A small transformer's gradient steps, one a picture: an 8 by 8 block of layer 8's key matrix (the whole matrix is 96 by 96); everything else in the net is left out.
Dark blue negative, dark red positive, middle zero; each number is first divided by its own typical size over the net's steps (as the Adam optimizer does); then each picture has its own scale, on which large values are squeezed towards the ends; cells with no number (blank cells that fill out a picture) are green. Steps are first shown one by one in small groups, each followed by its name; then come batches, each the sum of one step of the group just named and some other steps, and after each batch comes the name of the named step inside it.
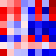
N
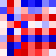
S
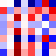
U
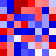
N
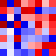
N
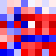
S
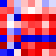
S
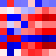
S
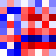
S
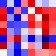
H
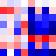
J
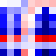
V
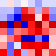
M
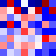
V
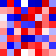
M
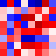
M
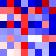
V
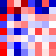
H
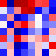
V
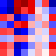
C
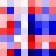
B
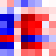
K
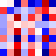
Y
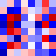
Y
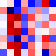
Y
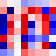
K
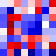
B
